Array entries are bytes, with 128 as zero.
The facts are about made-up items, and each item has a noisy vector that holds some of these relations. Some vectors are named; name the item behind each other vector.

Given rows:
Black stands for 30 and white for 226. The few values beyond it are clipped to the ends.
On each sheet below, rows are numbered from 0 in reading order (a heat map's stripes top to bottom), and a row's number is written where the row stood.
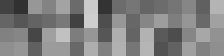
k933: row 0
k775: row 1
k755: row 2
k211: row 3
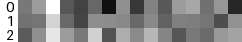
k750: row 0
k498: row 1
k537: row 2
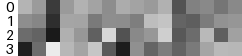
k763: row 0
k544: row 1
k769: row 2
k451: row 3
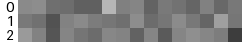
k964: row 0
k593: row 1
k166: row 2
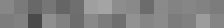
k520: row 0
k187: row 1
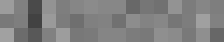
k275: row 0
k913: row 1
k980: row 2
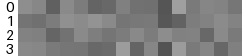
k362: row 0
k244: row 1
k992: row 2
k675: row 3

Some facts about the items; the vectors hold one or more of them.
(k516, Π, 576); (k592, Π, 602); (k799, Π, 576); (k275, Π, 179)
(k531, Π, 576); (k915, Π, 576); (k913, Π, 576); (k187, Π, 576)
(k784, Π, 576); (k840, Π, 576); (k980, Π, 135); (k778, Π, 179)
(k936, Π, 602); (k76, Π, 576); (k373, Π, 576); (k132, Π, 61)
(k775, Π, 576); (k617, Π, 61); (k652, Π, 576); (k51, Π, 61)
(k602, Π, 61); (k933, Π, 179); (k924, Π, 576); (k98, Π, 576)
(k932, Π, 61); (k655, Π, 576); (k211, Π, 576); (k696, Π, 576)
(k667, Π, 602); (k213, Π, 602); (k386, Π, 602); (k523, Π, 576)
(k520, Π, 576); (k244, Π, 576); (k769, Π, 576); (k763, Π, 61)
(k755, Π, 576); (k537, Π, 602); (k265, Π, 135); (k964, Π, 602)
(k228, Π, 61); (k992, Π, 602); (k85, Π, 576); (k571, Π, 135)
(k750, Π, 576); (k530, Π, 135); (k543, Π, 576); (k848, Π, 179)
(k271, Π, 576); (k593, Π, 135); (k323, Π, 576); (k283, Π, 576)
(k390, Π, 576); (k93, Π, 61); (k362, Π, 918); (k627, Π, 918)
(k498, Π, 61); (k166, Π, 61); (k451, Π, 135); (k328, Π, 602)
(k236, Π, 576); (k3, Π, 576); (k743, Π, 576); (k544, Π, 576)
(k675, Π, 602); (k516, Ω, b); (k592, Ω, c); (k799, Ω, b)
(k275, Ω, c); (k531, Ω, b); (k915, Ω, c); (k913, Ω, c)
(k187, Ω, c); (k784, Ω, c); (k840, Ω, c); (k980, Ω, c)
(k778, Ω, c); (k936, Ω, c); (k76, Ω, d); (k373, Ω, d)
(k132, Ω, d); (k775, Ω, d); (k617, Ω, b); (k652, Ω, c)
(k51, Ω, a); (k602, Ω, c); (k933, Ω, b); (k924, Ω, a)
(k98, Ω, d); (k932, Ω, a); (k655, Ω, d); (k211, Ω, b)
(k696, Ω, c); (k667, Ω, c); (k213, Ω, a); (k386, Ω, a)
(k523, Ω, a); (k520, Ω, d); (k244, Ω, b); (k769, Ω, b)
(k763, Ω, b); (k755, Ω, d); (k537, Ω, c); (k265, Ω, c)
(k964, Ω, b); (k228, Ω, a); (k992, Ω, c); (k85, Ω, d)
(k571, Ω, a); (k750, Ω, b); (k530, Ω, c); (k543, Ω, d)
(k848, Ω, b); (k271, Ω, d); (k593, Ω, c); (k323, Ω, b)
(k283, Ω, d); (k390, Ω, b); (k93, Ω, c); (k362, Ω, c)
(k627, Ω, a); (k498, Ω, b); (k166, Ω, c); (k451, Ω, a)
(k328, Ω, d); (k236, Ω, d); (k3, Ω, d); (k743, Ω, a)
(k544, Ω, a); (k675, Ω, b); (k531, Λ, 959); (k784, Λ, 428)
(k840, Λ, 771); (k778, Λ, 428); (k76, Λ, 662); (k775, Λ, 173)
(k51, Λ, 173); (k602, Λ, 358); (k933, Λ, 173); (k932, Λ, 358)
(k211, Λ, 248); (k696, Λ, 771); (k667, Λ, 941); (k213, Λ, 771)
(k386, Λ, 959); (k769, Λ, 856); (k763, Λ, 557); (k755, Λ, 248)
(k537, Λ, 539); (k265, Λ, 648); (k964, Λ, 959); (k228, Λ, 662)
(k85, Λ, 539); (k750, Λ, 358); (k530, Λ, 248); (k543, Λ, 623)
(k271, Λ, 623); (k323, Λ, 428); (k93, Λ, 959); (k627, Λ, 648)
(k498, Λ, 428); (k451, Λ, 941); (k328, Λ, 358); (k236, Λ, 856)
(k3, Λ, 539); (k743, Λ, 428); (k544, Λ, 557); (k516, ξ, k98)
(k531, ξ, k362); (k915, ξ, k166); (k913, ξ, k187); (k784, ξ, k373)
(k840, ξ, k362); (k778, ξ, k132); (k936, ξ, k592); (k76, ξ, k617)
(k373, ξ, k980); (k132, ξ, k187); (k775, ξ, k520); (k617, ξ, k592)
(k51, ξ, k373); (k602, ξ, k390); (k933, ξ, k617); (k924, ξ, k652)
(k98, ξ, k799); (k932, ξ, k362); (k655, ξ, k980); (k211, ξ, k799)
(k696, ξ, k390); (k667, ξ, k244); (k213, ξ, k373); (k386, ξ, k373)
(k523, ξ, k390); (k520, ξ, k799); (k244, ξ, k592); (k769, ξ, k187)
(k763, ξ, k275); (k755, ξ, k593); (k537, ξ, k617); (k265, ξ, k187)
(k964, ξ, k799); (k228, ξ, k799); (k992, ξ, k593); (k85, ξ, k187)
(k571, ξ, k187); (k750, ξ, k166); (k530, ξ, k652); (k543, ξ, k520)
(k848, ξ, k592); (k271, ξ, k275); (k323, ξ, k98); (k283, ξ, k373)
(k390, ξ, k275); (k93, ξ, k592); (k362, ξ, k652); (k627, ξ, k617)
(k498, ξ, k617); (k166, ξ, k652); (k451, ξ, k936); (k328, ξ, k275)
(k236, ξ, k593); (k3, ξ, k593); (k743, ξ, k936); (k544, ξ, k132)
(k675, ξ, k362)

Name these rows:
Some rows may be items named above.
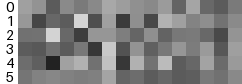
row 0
k523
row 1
k51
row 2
k498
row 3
k775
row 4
k236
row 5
k93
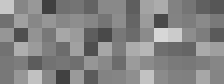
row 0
k784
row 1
k271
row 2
k213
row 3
k85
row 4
k571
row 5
k265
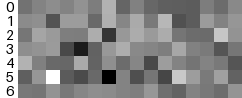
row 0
k93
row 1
k211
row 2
k3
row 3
k323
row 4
k386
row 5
k932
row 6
k848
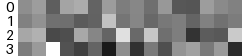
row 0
k530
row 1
k964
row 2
k228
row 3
k750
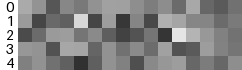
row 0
k523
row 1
k51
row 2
k840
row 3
k530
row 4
k778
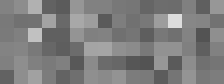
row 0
k743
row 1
k696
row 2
k743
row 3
k516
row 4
k531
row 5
k543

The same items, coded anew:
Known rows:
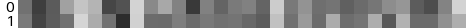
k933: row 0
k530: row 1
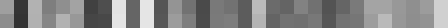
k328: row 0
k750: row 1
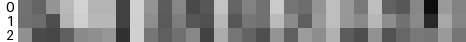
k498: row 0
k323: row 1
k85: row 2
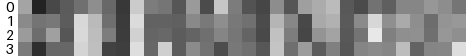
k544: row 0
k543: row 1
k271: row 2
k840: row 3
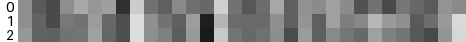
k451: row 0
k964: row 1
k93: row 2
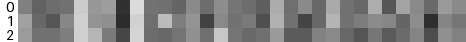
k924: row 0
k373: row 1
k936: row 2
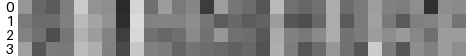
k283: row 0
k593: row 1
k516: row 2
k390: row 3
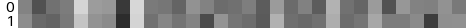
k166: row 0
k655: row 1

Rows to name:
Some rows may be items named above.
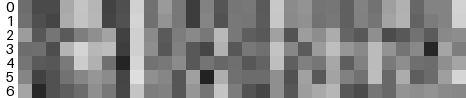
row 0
k775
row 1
k775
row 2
k537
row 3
k323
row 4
k755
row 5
k531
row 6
k763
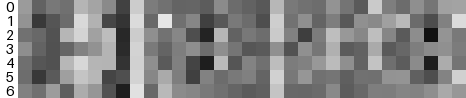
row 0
k523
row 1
k213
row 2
k784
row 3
k3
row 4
k778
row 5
k933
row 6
k236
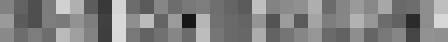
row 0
k211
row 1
k386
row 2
k848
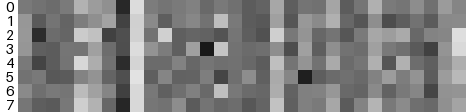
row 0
k992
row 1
k537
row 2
k696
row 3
k93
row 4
k530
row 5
k228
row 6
k848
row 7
k755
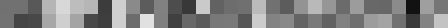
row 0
k743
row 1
k51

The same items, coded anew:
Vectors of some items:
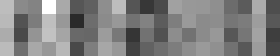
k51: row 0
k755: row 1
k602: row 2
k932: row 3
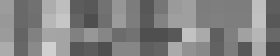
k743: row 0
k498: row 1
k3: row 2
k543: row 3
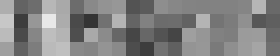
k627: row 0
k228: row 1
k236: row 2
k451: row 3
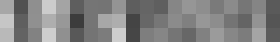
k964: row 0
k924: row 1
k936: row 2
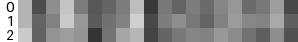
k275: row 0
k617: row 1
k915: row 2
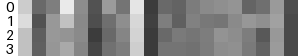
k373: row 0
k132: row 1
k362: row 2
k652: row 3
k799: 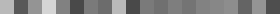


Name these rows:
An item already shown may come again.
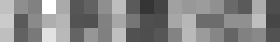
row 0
k51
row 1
k778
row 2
k386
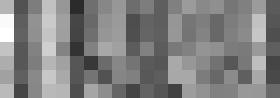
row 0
k755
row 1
k544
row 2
k544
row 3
k992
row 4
k271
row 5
k323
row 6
k236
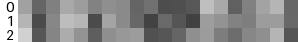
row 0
k3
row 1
k236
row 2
k265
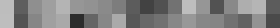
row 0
k85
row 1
k530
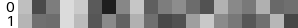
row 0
k76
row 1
k784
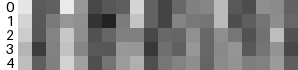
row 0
k213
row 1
k840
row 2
k763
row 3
k523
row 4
k848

